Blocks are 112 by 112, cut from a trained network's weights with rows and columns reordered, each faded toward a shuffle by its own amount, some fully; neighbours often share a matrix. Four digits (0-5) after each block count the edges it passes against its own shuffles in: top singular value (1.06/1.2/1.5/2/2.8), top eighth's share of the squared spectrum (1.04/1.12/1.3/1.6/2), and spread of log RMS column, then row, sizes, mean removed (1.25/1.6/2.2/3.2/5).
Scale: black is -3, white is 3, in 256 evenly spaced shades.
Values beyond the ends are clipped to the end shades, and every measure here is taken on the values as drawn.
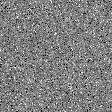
0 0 0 0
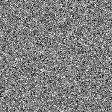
2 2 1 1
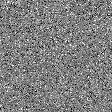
0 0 0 0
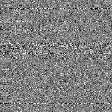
3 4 1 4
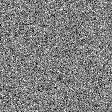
0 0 0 0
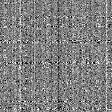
4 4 2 3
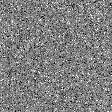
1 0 0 0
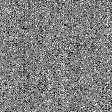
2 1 0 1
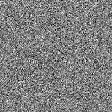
3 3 1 1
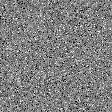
1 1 0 0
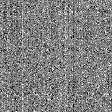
3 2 1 2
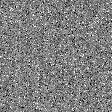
0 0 0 0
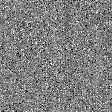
1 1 0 0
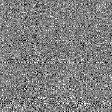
3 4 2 4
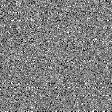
3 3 1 3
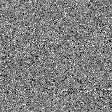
2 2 0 2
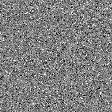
2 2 1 1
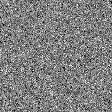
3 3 1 0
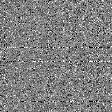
3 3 3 2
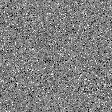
1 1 0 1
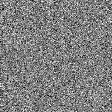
3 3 1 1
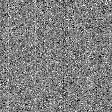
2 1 0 0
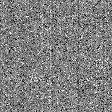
2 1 0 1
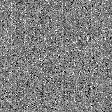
1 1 0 1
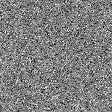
0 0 0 0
